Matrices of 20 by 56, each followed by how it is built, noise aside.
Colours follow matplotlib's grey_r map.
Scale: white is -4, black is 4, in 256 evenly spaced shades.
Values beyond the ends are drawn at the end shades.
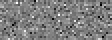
noise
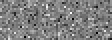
noise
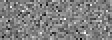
noise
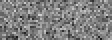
noise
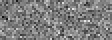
noise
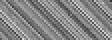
Toeplitz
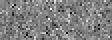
noise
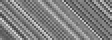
Toeplitz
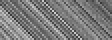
Toeplitz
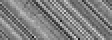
Toeplitz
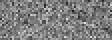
noise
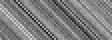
Toeplitz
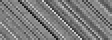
Toeplitz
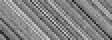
Toeplitz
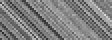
Toeplitz
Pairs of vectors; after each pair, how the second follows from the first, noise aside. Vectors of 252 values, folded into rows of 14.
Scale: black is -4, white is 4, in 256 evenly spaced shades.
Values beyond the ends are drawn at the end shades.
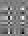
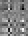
wrapped around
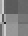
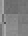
shrunk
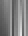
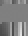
partly zeroed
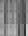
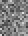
shuffled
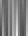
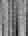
negated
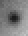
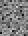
shuffled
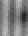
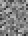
shuffled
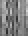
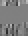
partly zeroed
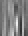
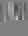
partly zeroed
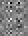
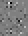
partly zeroed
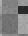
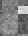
negated
